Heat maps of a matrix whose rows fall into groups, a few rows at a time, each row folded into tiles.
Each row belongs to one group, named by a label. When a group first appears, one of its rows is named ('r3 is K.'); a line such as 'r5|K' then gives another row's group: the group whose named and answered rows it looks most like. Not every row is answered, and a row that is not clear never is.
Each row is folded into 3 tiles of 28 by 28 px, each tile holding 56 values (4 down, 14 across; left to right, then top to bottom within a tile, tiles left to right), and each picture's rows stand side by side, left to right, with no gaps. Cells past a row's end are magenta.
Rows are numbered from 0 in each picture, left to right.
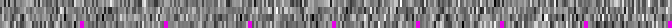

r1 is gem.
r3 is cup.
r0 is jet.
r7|gem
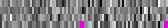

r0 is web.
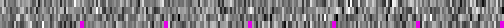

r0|jet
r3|gem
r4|cup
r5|web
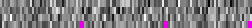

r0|web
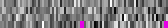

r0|jet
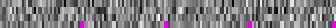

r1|jet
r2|cup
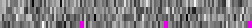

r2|gem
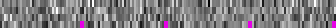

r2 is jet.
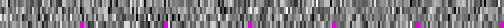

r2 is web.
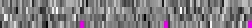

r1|cup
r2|cup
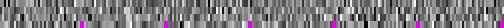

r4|cup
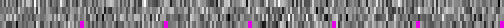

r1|gem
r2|cup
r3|gem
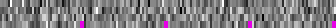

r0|web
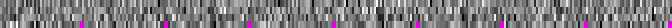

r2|web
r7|jet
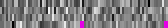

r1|cup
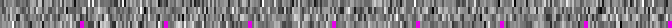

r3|web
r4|cup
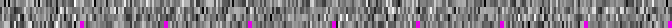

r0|jet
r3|gem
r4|web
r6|gem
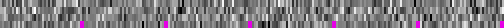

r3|gem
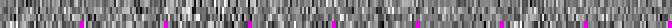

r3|jet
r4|web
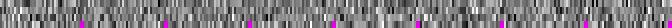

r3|gem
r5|web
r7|jet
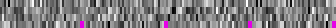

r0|jet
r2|cup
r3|jet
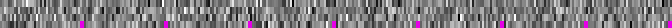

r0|gem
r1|cup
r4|web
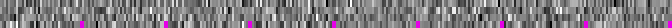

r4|cup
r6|web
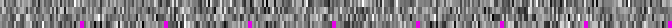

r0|jet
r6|jet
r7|jet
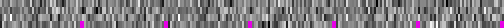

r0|web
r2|web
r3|gem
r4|web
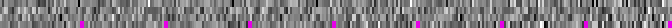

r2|cup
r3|cup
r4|jet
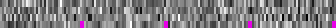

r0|gem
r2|web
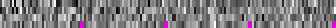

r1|cup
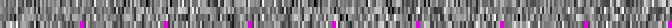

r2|cup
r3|web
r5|jet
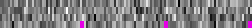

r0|jet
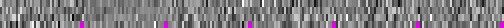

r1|gem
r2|jet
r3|web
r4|web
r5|web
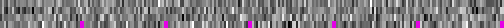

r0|cup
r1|jet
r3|gem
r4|gem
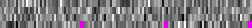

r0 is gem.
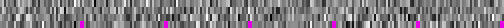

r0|jet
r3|gem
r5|gem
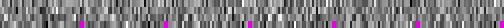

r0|web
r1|jet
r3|jet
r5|jet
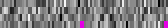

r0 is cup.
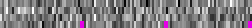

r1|web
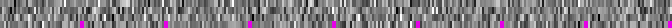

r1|cup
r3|cup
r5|cup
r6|jet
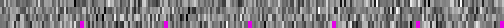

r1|gem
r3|jet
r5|jet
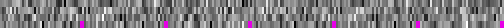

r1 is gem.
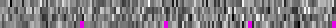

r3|web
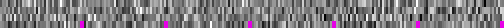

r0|gem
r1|web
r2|jet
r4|gem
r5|cup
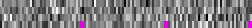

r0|web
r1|web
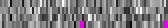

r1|web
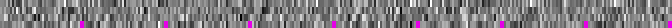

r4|jet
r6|gem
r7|gem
